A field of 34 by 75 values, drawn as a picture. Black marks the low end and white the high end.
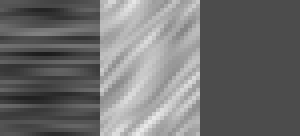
The table splits into one row of 3 panels. Panel 1,1: low, streaked across. Panel 1,2: high, slanting up to the right. Panel 1,3: low, flat.
